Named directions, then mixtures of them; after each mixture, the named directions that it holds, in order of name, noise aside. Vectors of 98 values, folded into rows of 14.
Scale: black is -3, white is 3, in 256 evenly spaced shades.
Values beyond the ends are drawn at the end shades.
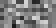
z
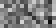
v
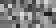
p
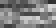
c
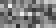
c, p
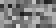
c, p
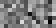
v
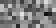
p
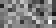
v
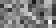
v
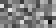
v, z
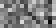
v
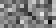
v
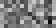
v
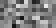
z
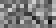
v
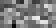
c, z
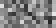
v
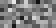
p, z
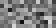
v, z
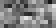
c, v
